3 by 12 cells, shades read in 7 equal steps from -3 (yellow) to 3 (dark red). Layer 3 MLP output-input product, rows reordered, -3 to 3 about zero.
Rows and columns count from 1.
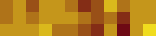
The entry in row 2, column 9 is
0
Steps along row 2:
down up down same same up up down up down same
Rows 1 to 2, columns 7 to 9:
2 1 -2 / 0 1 0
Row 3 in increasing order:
-3 -2 -1 -1 -1 -1 -1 0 0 1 2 3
